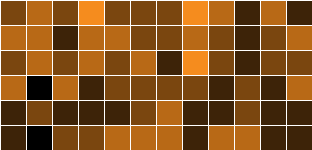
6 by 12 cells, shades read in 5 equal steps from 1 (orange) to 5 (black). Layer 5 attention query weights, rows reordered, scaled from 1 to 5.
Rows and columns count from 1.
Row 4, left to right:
2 5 2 4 3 3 3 3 4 3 4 2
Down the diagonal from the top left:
3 2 3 4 4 2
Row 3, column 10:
4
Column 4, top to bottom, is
1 2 2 4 4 3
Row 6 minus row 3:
1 3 0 1 -1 0 -2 3 -1 -2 1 1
